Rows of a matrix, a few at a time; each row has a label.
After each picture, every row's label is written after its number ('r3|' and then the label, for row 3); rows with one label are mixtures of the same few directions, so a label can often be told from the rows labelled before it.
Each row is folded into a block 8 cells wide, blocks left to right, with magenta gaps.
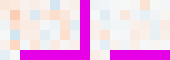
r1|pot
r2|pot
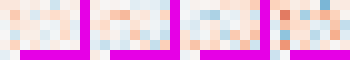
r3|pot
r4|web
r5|web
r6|pot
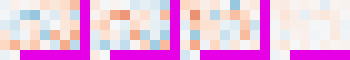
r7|web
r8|web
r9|pot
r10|pot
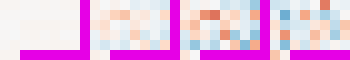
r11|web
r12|web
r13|web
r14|pot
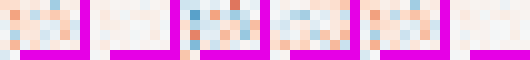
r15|pot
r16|pot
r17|pot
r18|web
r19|pot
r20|pot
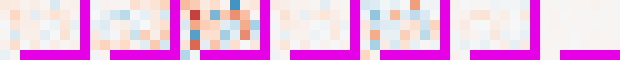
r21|pot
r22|web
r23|pot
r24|pot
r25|pot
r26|web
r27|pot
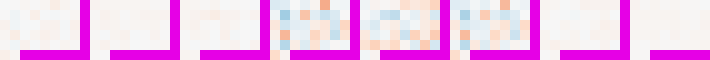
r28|pot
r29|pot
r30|web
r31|pot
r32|web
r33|pot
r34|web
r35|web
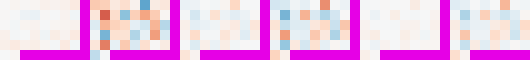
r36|web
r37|pot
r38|pot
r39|pot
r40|pot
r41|pot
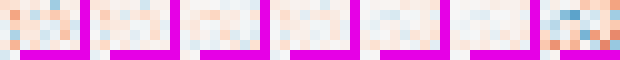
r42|pot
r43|pot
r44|web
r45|pot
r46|web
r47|web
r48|web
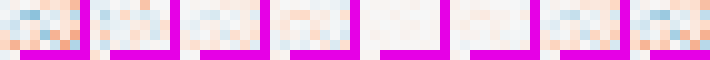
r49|web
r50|pot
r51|web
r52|web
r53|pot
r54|web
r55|web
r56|web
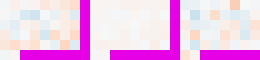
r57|web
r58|web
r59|pot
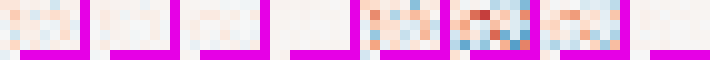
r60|pot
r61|pot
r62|web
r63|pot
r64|pot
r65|web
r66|web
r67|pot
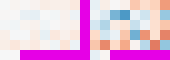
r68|web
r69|web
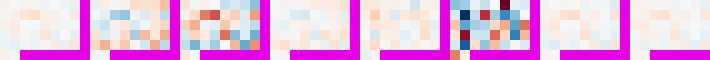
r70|web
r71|web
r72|web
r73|web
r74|pot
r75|pot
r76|web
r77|web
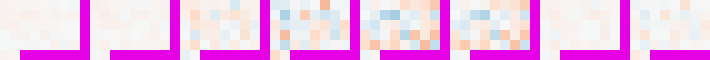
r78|web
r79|pot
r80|pot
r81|pot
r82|web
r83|web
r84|pot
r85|pot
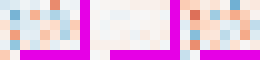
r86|pot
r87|web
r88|pot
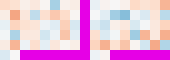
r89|pot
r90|web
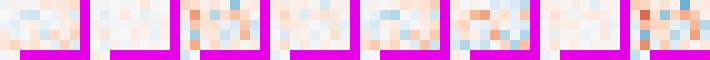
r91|web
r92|pot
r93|pot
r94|pot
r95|web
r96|web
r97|pot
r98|pot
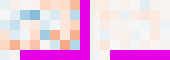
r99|web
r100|pot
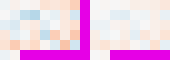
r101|web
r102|web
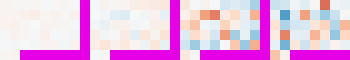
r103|web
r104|web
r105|web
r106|pot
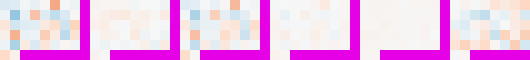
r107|pot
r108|web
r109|pot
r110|pot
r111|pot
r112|web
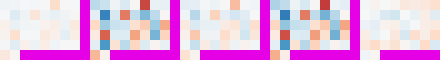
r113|pot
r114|pot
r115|pot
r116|pot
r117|web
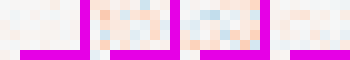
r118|pot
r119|pot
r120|web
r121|web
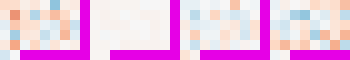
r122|pot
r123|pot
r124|pot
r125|web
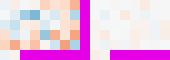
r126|web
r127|pot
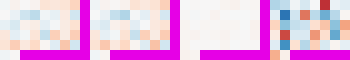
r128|web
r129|web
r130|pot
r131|pot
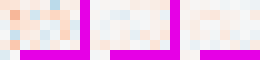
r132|pot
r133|web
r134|web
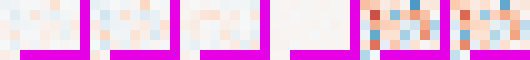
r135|pot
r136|pot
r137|web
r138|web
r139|pot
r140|pot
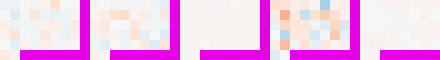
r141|pot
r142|web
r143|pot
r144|pot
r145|web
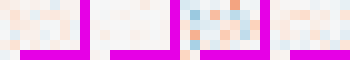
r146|pot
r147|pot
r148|pot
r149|web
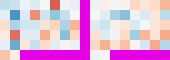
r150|pot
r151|web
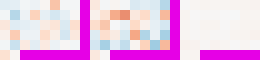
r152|pot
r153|web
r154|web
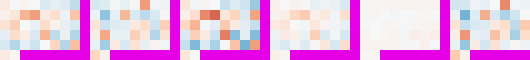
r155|web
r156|pot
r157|web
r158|web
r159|web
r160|pot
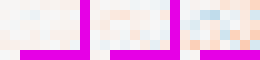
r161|web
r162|web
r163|web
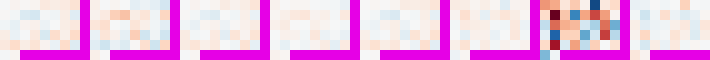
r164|web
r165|web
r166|web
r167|web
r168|web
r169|pot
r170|pot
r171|pot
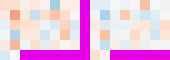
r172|pot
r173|pot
